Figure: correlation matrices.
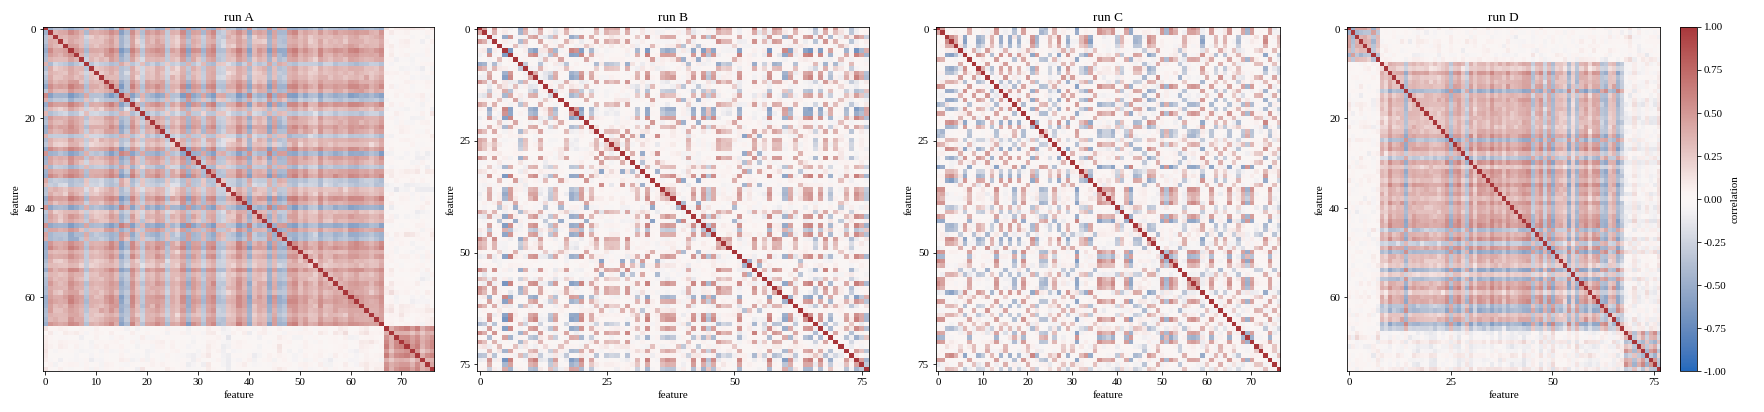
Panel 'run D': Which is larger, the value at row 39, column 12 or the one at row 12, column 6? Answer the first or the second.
the first
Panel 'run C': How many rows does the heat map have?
77
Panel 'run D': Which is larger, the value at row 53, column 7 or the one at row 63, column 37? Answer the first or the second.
the first
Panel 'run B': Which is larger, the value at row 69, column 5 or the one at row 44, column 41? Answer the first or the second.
the first
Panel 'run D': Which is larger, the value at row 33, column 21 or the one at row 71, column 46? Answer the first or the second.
the first
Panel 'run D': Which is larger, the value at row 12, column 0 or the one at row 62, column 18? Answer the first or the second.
the first
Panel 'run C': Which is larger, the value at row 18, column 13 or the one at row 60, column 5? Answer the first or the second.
the second
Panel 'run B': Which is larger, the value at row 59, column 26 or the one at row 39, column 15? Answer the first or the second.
the first
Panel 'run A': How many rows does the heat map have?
77
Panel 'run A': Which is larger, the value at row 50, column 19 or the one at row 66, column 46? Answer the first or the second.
the first
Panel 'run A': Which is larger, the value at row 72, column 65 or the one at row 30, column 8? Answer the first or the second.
the first
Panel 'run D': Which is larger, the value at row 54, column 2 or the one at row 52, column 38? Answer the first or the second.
the second
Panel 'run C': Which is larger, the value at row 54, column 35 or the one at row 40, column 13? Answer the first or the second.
the second
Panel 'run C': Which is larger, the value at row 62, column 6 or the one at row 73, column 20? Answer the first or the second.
the second
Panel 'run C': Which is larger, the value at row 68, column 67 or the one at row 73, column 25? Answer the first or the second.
the second
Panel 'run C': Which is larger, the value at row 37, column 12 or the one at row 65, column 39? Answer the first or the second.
the second
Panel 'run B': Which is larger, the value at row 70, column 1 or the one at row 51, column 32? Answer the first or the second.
the first
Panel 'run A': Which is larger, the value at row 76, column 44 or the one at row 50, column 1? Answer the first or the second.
the second
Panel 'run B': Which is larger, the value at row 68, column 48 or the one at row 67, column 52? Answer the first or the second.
the first
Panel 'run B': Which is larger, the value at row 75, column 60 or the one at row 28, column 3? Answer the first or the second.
the second
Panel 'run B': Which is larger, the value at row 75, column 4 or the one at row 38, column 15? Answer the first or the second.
the second
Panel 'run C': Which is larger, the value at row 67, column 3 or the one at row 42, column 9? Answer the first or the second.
the second
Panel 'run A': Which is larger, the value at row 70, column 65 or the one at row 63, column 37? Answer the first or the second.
the second
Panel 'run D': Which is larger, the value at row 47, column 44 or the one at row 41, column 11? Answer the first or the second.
the first
